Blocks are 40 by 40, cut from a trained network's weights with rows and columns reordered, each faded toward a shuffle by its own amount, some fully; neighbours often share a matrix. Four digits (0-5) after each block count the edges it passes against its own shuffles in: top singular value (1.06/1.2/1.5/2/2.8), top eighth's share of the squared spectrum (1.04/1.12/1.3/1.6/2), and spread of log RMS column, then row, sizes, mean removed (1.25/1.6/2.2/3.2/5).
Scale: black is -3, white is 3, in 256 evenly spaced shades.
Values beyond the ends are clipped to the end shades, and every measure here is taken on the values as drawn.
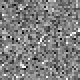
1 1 0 0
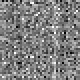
2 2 0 1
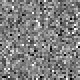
1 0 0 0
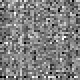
2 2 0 2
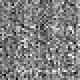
2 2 0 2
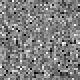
1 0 0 0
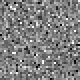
0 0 0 0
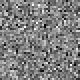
2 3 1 1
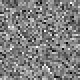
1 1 0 0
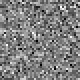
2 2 0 0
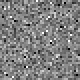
0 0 0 0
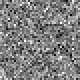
0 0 0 0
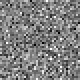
0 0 0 0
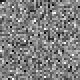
1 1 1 0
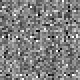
2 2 0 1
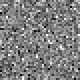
0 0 0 0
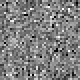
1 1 0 1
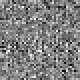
2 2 0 2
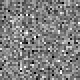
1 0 0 0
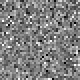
0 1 0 0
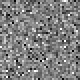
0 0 0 0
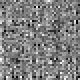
3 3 0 2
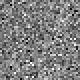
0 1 0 0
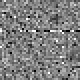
2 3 0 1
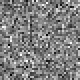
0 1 0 0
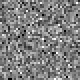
1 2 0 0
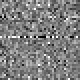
3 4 0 2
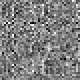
3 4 2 1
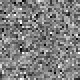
2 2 1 0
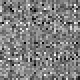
2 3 0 3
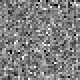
1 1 0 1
